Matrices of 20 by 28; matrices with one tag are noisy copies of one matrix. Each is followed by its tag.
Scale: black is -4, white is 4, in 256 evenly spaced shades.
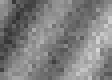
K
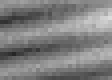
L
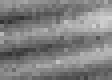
L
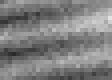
L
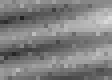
L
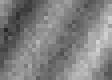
K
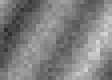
K
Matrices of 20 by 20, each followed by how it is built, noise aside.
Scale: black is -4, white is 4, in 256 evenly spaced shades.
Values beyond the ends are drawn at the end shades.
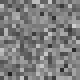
noise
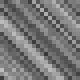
Toeplitz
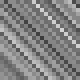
Toeplitz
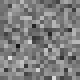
noise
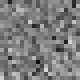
noise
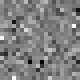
noise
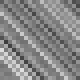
Toeplitz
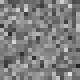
noise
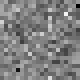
noise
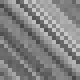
Toeplitz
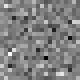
noise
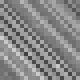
Toeplitz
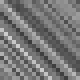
Toeplitz
